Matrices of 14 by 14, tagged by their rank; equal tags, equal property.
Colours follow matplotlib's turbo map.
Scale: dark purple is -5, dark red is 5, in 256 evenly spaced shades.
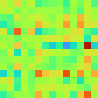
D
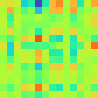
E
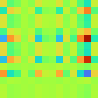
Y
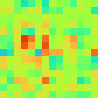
D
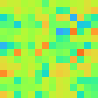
D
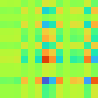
Y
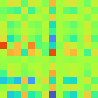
E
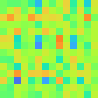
D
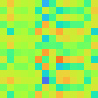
E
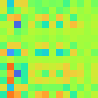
E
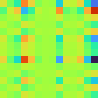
Y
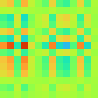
Y
